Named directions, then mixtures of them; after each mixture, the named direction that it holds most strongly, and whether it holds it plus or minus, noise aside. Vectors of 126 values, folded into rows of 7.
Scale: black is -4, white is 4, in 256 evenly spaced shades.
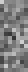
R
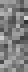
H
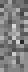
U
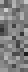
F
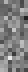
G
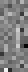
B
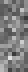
G, plus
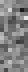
H, plus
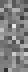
U, plus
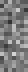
U, plus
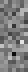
U, minus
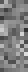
F, minus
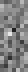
G, minus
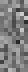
H, plus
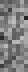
H, minus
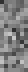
R, minus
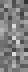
U, plus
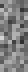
H, plus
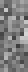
H, minus
